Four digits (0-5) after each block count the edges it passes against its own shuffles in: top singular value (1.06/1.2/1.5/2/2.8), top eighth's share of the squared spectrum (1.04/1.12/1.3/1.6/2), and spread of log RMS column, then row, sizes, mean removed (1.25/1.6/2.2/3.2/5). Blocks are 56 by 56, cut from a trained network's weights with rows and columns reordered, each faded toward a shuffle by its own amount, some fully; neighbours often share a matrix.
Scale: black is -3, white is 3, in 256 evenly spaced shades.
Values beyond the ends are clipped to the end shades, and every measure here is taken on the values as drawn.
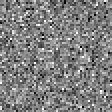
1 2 0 0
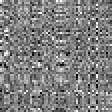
4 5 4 2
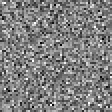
1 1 0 0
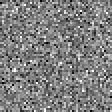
1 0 0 0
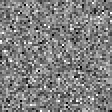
0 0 0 0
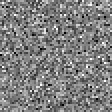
2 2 0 0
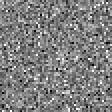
0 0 0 0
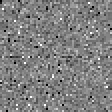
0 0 0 0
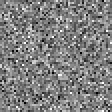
0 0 0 0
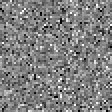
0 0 0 0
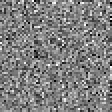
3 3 1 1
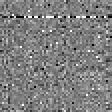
3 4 0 2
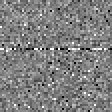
3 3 0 1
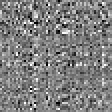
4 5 3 3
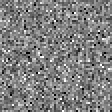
2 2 0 0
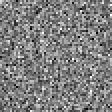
0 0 0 0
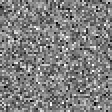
0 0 0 0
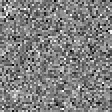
3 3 1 1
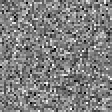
0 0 0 0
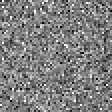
0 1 0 0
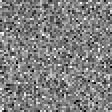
1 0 0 0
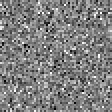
1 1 0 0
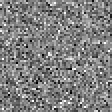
1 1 0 0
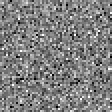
2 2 1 0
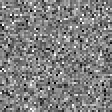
0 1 0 0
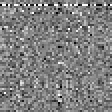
3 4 1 2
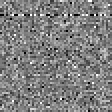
3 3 0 2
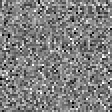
2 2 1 0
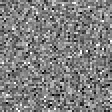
1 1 0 0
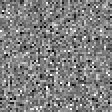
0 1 0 0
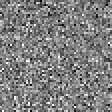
2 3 2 1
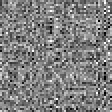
4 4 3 1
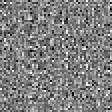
3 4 2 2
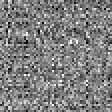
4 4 2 2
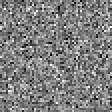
2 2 0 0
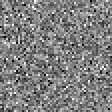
0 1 0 0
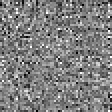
3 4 2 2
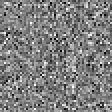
3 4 2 2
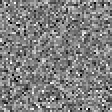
1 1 0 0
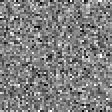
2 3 1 1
